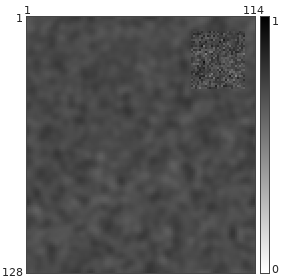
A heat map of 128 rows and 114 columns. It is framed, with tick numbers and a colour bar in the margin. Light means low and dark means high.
The top right is the roughest part. The distribution is heavy-tailed on both sides. On average the colour sits 70% of the way up the scale. Neither half mirrors the other. In the top right lies a patch that is rougher than the rest. No overall slope runs across the table. The texture is blotchy.
